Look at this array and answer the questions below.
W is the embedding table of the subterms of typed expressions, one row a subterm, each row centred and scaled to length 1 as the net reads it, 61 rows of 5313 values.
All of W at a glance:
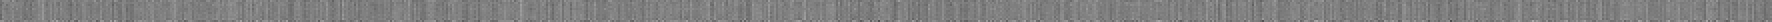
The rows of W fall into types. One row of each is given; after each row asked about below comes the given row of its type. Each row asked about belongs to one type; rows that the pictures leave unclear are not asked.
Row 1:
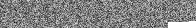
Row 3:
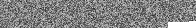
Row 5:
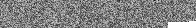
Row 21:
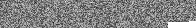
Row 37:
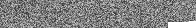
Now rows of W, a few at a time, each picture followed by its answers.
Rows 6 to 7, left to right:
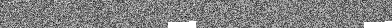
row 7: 21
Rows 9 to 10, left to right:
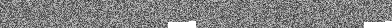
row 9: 1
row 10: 5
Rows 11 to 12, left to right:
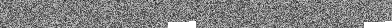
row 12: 37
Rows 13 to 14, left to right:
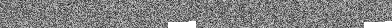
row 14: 1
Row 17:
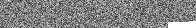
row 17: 3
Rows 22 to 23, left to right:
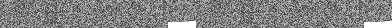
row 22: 37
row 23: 37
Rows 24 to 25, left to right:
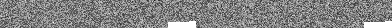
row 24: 3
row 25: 21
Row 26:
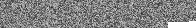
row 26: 21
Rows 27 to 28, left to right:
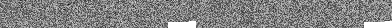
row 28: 37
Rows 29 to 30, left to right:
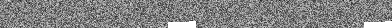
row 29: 3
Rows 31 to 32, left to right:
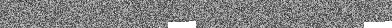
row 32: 3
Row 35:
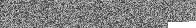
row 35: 37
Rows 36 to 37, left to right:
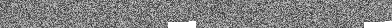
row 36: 21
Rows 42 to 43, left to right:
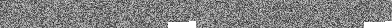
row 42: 21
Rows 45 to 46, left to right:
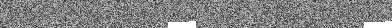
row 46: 5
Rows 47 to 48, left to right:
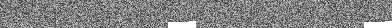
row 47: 1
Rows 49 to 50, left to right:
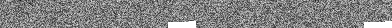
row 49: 37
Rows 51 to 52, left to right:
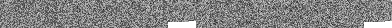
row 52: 37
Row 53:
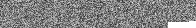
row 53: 5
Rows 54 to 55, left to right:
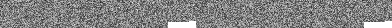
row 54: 5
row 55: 21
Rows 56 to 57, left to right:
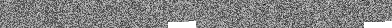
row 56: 37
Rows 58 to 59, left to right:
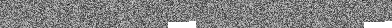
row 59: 21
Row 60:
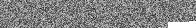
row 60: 3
